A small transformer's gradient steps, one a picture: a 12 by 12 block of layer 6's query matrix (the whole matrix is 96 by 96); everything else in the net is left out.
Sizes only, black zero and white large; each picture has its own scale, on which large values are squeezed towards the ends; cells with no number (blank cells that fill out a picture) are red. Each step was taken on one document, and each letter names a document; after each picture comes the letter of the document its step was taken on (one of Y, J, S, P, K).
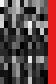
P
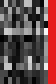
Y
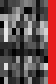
P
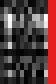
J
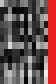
Y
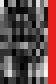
Y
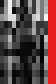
J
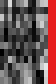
Y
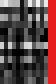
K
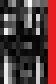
K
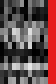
P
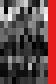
J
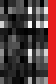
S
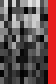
K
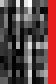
S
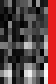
Y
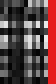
S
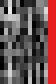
J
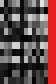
K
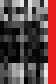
P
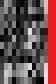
P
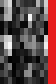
J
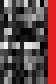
K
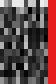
K
